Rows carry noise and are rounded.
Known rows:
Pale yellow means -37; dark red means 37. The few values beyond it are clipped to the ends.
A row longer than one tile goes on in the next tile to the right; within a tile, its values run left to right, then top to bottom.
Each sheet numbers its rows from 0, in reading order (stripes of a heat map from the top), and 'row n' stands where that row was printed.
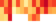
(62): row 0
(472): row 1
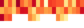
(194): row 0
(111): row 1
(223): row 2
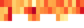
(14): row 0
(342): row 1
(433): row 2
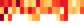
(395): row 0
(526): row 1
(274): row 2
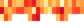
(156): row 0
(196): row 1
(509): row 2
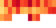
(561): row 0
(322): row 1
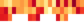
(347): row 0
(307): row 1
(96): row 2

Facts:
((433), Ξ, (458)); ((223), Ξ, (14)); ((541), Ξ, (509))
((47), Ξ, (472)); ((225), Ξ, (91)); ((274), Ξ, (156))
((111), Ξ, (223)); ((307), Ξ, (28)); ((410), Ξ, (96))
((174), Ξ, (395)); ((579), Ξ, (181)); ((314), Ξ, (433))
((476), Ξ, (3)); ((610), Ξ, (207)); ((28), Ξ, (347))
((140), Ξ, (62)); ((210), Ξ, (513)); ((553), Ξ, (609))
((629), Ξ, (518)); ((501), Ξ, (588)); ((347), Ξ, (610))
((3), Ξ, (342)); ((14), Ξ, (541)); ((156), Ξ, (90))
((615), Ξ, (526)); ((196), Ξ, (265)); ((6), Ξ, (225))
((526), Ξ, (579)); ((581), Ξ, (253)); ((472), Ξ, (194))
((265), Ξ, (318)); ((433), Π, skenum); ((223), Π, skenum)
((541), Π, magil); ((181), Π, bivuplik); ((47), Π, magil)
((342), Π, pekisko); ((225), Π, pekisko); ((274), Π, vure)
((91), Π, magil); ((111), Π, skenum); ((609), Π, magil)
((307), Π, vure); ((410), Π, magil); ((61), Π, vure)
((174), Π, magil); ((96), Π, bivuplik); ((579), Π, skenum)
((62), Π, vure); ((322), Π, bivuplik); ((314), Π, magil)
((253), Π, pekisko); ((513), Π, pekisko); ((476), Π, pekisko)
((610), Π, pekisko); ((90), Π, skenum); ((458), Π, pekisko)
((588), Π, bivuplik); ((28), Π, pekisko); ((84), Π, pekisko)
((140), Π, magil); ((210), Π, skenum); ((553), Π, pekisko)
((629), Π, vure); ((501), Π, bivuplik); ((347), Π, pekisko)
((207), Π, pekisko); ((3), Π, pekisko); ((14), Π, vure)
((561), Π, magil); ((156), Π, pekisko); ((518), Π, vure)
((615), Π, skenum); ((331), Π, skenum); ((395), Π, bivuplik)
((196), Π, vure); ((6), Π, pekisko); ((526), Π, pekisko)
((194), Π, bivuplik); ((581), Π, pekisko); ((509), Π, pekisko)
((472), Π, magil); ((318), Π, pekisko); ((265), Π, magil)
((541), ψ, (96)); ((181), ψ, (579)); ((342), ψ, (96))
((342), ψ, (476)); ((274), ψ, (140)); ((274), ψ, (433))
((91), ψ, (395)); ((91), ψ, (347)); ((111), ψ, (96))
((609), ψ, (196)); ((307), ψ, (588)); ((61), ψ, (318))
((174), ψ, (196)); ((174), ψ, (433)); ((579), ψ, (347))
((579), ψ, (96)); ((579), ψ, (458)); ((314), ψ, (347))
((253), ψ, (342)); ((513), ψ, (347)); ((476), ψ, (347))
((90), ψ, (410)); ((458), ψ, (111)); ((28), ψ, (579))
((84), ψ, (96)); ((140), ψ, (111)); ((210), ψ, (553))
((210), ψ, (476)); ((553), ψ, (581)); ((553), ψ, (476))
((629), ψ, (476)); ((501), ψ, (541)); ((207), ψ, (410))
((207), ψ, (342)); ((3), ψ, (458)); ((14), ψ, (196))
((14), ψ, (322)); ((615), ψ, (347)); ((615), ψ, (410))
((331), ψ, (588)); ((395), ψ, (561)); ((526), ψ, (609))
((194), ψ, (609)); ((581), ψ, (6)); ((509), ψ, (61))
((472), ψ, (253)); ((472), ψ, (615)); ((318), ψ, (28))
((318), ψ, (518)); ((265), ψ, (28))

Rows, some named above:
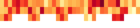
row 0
(265)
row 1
(476)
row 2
(225)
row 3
(609)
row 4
(307)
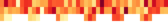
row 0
(615)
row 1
(90)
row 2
(331)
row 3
(91)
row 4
(581)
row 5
(47)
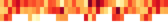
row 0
(265)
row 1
(579)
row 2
(513)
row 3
(174)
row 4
(207)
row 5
(265)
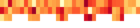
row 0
(526)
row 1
(513)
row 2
(318)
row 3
(501)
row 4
(61)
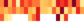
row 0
(210)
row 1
(14)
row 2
(395)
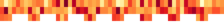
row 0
(253)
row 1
(476)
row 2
(181)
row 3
(6)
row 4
(207)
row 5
(194)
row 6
(588)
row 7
(318)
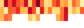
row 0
(314)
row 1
(553)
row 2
(518)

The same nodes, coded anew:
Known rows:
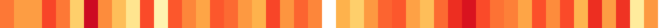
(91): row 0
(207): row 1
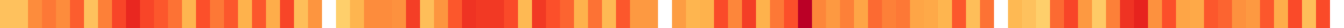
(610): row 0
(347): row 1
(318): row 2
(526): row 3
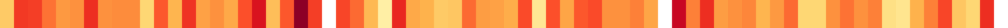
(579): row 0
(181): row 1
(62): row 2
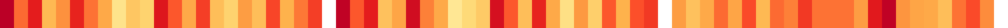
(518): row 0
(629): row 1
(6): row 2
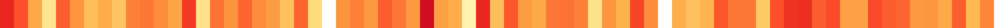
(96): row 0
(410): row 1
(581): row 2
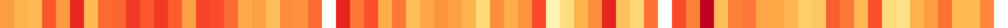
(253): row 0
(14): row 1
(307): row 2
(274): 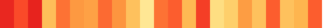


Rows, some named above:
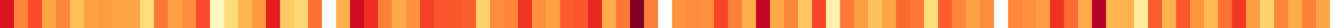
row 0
(14)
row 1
(90)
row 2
(265)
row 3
(609)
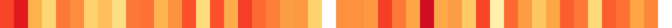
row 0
(194)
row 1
(265)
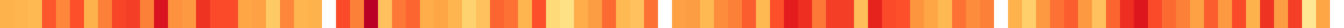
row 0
(553)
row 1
(307)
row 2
(156)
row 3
(207)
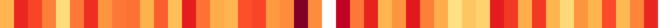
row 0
(111)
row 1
(518)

